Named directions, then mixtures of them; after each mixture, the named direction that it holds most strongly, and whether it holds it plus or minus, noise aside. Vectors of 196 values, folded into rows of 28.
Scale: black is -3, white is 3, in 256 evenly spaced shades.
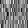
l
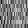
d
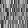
l, plus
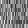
d, minus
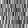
d, minus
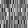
l, minus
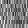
d, minus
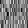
l, plus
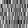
d, minus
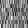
l, plus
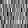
d, plus
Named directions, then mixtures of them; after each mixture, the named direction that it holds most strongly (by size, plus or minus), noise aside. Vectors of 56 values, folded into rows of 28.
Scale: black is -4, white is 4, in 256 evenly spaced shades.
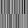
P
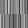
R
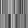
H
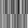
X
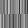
R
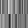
H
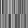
H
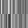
H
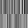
P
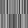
R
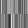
H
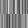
R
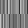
R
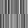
R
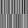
P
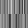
H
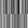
X
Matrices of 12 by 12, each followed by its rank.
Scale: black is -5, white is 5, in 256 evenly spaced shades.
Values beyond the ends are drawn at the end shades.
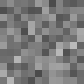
full rank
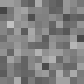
full rank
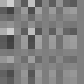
one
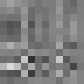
two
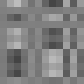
one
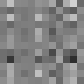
two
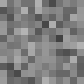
full rank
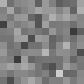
full rank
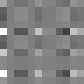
one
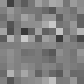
two
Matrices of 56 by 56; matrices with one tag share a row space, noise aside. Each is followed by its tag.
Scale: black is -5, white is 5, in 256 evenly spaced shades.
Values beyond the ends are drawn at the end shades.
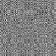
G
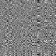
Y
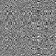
Y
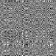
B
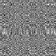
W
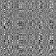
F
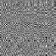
G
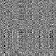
F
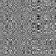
Y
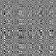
F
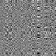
Y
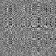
Y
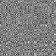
G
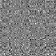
W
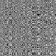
Y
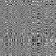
Y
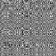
B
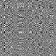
F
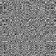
W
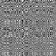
B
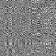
Y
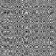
B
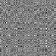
G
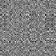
W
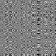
Y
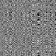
Y
